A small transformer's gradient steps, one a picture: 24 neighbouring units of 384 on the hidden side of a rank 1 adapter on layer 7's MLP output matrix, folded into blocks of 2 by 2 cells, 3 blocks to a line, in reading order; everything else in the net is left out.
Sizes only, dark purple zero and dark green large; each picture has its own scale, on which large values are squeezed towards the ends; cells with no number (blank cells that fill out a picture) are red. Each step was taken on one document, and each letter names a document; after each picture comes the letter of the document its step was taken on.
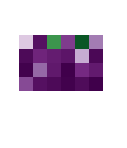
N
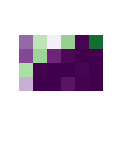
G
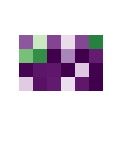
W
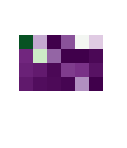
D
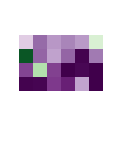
W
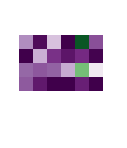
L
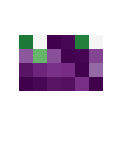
D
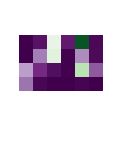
L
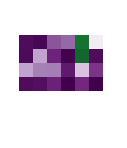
L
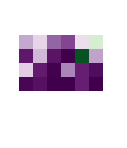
L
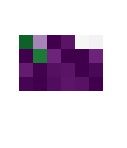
D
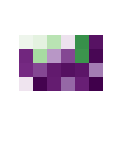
N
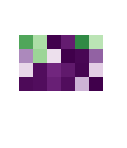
D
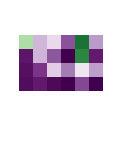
L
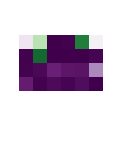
D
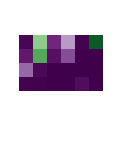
G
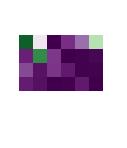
D
